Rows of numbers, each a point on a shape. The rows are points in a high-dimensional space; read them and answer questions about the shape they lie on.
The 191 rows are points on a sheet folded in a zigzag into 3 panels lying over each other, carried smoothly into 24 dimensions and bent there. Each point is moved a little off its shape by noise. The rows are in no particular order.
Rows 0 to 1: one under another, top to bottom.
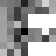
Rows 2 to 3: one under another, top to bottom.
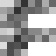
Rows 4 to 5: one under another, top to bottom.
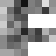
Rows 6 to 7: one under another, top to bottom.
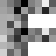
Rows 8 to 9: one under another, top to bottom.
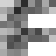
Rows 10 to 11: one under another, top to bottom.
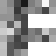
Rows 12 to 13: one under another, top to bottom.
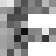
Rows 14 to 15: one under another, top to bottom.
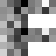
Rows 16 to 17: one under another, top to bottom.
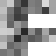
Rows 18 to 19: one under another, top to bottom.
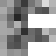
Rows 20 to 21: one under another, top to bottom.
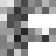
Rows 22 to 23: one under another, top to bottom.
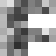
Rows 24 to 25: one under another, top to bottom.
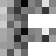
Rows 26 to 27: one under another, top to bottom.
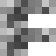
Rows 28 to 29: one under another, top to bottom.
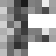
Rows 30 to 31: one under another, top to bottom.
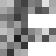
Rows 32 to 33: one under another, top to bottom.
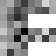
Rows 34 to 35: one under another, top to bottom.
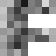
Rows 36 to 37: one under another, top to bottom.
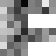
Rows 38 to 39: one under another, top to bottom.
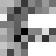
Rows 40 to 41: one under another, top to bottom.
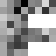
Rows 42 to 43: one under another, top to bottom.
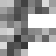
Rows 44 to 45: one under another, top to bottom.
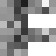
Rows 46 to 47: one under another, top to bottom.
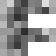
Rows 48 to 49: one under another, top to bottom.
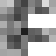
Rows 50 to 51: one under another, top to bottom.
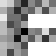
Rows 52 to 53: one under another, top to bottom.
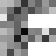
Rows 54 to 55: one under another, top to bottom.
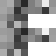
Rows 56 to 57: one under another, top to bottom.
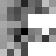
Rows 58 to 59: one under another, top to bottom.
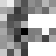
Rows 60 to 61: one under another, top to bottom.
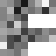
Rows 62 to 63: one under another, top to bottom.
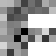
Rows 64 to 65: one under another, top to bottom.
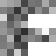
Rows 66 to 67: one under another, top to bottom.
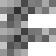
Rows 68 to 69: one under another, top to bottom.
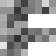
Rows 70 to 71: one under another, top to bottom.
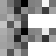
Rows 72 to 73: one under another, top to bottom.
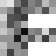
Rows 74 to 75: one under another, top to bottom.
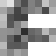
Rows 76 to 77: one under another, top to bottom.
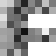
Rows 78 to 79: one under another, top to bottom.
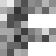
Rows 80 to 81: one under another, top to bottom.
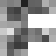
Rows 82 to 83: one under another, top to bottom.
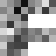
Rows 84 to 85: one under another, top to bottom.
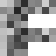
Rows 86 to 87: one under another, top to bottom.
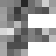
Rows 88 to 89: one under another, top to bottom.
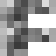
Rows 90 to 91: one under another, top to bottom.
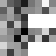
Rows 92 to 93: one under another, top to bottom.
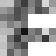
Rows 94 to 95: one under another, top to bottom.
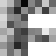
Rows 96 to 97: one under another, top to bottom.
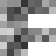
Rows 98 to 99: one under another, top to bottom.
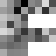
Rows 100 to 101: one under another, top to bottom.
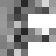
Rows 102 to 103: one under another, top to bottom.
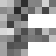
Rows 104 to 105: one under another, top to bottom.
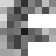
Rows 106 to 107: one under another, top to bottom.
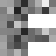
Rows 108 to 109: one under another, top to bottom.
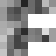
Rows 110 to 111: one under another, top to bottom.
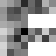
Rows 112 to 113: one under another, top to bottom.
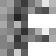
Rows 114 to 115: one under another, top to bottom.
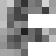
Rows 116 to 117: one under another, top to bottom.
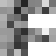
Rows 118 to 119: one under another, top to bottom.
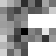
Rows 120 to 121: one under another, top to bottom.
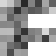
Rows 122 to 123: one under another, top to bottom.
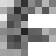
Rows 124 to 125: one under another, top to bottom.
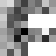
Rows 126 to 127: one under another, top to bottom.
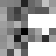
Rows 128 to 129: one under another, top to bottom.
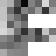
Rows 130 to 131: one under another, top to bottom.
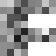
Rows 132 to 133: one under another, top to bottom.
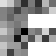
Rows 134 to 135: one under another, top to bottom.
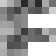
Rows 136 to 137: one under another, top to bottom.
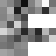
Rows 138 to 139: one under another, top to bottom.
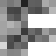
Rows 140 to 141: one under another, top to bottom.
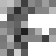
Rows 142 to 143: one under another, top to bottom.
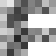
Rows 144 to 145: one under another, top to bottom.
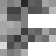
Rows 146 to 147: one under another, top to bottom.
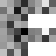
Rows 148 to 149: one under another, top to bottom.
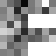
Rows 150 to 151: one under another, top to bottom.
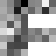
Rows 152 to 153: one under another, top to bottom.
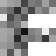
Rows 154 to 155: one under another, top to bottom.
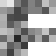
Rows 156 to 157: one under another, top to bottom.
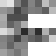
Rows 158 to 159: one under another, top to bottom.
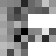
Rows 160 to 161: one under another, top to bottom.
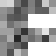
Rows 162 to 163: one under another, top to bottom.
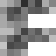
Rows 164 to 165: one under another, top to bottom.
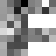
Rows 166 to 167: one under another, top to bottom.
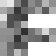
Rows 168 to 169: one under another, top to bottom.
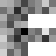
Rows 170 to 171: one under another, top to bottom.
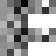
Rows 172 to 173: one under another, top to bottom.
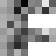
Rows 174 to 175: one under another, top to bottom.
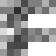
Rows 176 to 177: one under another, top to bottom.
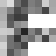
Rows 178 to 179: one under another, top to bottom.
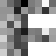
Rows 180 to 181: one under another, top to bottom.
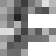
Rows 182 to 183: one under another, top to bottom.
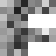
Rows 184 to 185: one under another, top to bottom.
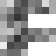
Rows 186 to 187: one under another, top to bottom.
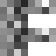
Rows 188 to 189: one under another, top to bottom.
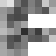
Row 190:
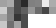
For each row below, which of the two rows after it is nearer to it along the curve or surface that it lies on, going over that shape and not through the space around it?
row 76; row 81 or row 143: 81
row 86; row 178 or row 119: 178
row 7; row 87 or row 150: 87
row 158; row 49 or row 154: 49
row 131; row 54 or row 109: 54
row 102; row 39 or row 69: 39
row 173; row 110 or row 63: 110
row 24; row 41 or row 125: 41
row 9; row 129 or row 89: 129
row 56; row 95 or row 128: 95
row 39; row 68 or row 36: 68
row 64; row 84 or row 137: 84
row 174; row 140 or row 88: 140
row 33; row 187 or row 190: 187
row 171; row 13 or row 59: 59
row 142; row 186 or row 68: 68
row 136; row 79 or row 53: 79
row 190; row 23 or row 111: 23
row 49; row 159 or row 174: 174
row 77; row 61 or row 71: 71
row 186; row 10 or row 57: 57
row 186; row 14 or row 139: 14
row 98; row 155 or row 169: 155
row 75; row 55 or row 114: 55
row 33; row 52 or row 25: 25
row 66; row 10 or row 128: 10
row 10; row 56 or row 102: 102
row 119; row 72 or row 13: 72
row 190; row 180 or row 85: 85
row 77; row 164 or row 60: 164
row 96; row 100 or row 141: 100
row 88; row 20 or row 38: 20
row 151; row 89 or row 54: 89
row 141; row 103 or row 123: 123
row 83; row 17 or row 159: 17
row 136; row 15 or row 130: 130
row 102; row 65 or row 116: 116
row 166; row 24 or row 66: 24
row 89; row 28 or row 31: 28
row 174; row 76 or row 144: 144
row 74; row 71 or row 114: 114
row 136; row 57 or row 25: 57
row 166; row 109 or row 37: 109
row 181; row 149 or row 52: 149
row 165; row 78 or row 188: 188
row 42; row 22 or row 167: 22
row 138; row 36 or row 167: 167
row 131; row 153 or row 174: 174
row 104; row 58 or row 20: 20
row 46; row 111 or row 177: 177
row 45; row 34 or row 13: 13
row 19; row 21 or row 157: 157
